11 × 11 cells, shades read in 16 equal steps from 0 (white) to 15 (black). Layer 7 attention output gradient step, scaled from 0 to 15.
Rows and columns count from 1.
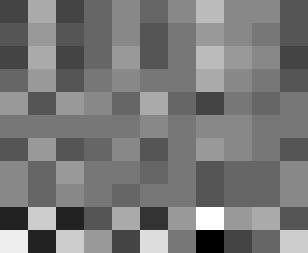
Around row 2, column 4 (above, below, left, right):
9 9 10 7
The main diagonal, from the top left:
11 6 11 8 9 7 8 10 9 5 3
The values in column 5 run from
5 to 11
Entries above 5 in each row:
9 11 9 10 10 11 11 11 11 7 7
